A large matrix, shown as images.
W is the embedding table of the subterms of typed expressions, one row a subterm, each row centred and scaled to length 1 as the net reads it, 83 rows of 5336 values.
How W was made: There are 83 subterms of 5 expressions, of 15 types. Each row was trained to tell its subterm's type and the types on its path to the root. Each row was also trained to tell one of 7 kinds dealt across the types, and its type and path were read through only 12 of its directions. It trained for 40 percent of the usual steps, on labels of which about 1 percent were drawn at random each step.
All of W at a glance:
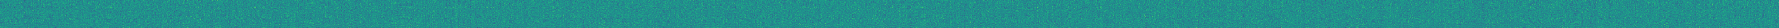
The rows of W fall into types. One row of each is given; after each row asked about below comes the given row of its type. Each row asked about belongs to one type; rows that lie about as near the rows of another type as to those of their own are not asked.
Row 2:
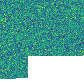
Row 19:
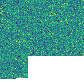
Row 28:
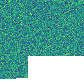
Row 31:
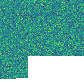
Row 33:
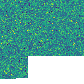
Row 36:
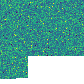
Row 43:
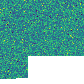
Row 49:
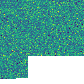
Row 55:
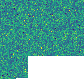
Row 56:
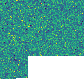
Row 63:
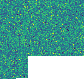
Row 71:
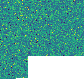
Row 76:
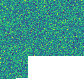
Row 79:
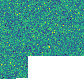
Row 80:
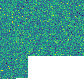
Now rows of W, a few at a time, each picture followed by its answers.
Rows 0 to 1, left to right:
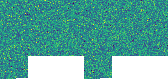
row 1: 55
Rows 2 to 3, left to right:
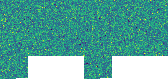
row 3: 28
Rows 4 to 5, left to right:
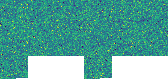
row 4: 55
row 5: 76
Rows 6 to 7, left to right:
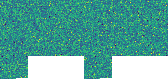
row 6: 28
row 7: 76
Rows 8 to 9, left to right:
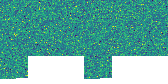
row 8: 71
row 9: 71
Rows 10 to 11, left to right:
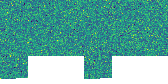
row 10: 43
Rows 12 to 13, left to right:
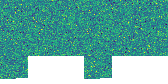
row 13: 33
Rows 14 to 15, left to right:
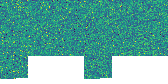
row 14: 79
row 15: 2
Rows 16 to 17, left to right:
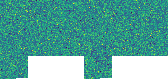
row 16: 28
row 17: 31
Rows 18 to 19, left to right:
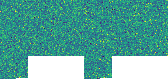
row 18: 49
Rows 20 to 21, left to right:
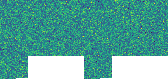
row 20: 43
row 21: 31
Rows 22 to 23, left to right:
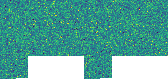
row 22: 2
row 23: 31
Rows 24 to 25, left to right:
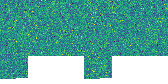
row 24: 2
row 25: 80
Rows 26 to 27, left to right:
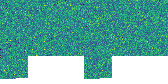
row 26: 43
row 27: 76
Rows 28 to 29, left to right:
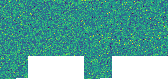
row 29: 79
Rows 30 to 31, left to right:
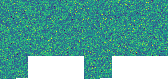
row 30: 79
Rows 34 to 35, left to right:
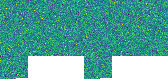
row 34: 2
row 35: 19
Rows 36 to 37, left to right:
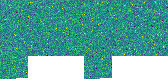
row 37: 33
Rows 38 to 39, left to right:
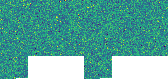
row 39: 80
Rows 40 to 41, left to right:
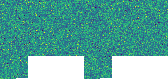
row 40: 55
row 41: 79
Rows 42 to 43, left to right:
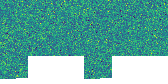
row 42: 63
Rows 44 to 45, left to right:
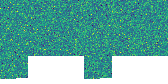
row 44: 19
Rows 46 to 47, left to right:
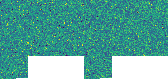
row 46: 31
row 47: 43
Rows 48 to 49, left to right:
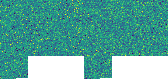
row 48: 76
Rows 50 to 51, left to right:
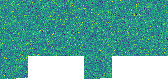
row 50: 80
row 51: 19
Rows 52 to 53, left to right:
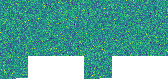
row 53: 49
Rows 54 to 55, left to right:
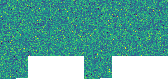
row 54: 71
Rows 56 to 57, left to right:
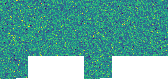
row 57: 33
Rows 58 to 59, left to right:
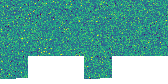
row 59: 49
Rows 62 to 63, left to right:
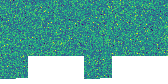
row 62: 2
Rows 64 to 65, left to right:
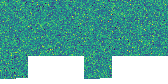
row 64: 79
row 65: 49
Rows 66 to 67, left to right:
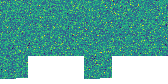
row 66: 71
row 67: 76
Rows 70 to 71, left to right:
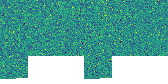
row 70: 43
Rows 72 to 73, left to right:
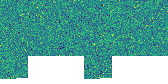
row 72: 19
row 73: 79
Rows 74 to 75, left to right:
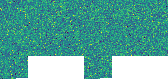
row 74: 55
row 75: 71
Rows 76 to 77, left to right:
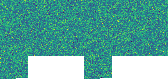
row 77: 63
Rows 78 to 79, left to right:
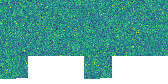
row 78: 28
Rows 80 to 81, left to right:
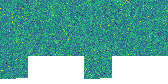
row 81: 36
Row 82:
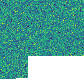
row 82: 43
